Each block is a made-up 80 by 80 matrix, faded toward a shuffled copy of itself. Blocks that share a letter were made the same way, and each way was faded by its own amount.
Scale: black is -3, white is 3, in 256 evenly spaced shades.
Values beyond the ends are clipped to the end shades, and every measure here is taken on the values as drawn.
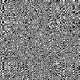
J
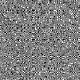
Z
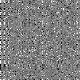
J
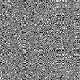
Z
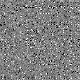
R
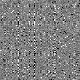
J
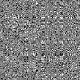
Z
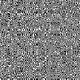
Z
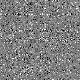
R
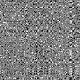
Z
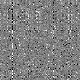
J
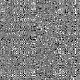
J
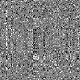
J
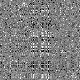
J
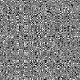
Z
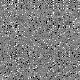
R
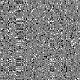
Z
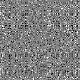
Z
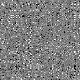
R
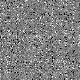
R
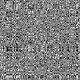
Z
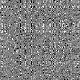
J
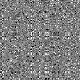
J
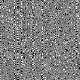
J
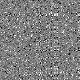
R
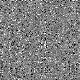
R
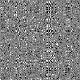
J
